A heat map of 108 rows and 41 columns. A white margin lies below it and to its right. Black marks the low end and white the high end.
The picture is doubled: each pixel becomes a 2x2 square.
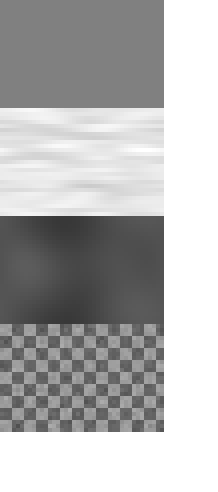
The table splits into 4 rows of 1 panel. Panel 1,1: middling, flat. Panel 2,1: very high, streaked across, faint in contrast. Panel 3,1: low, smooth, faint in contrast. Panel 4,1: middling, checkered, strong in contrast.
